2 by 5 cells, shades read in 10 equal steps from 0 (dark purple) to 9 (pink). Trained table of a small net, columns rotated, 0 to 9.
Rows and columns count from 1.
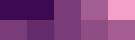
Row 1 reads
0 0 3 5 9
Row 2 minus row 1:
3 2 0 -1 -4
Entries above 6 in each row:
1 0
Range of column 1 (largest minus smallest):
3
